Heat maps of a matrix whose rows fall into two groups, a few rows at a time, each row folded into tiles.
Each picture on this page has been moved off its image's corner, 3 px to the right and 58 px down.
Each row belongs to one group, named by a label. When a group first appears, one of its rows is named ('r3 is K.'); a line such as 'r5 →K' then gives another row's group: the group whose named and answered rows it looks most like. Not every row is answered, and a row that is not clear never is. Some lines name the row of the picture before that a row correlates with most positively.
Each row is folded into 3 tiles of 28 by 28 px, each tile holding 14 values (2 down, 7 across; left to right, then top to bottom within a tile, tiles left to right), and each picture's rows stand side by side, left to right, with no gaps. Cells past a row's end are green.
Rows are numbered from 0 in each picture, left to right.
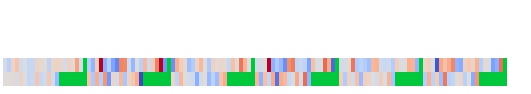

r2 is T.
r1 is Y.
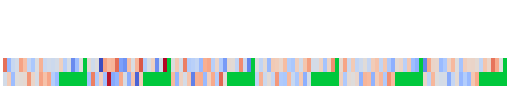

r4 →Y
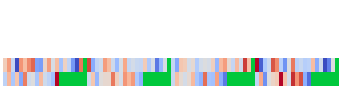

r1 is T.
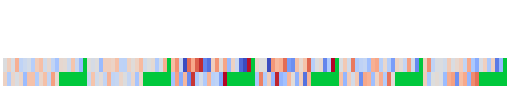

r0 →Y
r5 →Y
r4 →Y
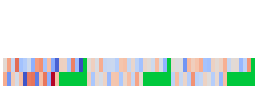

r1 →Y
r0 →Y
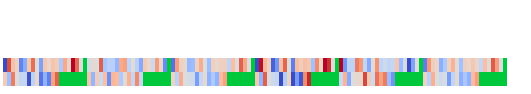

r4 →T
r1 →Y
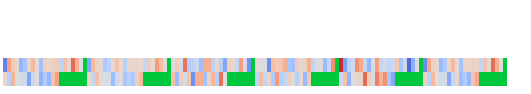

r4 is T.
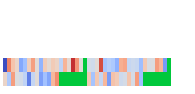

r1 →Y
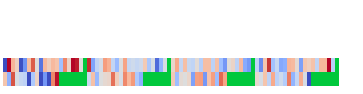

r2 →Y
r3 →Y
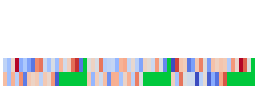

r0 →Y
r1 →Y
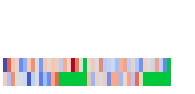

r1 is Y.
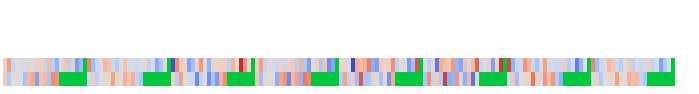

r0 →Y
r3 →Y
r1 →T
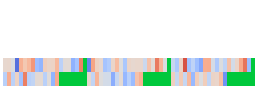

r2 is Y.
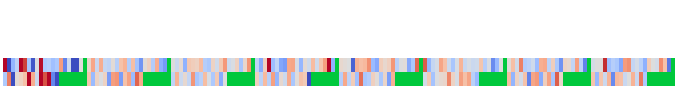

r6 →Y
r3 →Y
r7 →Y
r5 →T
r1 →Y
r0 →T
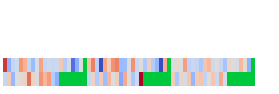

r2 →Y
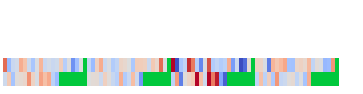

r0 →T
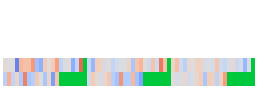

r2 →Y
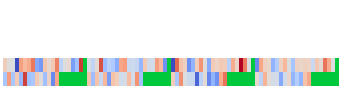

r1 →Y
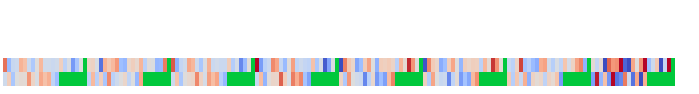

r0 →T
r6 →Y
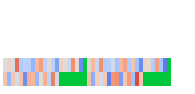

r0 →Y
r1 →Y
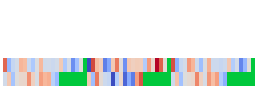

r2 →T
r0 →T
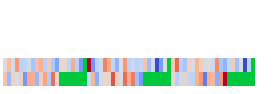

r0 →Y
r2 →Y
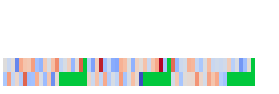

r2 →T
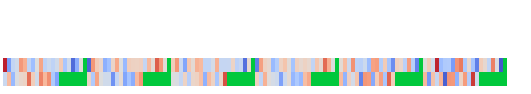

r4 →Y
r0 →T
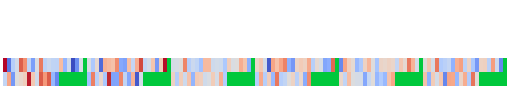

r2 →Y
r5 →Y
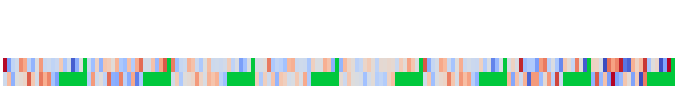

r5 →T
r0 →T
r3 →Y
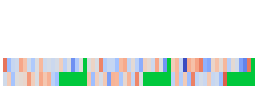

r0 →T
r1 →Y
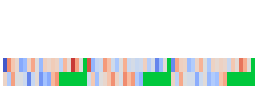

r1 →T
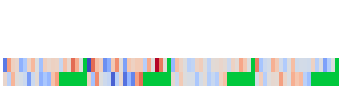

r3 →T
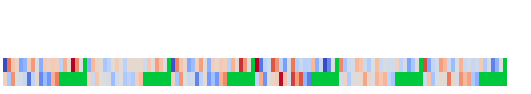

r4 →T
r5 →T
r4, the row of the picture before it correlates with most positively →3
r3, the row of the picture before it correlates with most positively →3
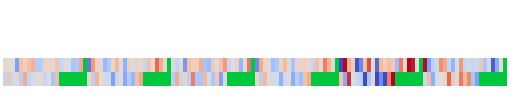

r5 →T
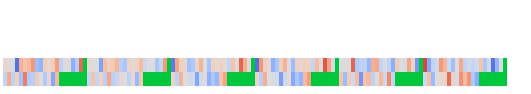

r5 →T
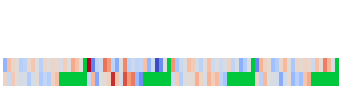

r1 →T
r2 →T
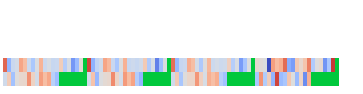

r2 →T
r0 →T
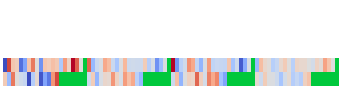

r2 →T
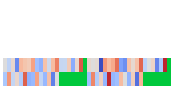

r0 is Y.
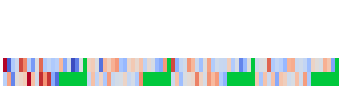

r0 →T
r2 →T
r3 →Y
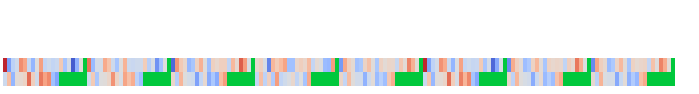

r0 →T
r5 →T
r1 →T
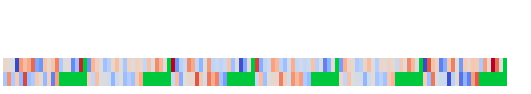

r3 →T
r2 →T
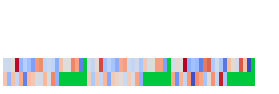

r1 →Y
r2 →Y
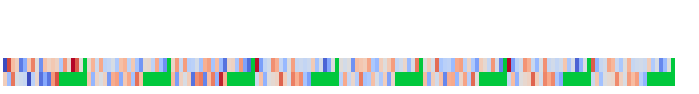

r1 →Y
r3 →T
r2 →Y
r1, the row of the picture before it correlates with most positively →2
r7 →T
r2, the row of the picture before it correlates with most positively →2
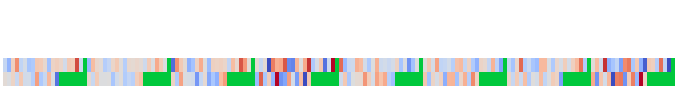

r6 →Y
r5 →Y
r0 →Y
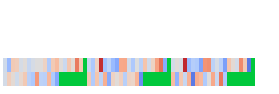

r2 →Y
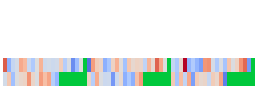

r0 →T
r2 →Y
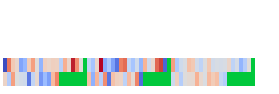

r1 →Y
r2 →T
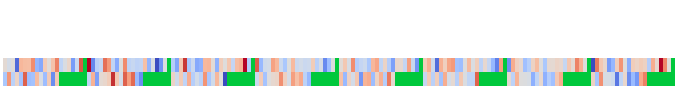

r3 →T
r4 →Y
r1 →T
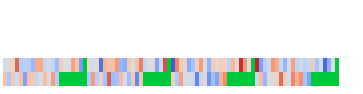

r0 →Y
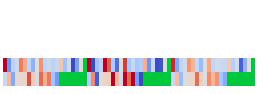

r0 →T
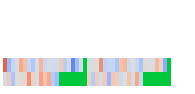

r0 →T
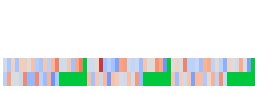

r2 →Y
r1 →Y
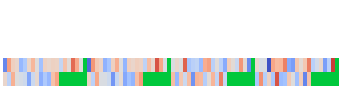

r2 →Y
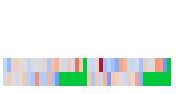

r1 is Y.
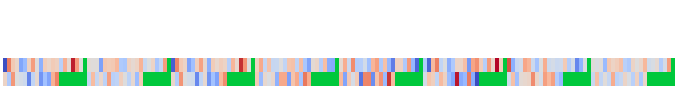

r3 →Y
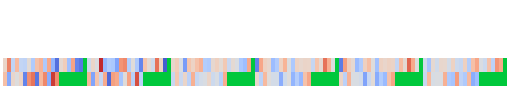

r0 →Y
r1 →Y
